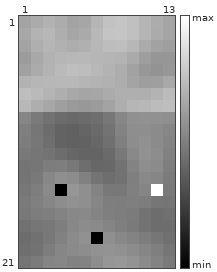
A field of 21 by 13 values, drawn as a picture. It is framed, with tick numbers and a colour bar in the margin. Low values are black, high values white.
Seam: horizontal, 40% of the way down, the top part higher. Stripes: none. Histogram: heavy tails on both sides. Lone odd cells: 3, 1 higher and 2 lower than their neighbours.
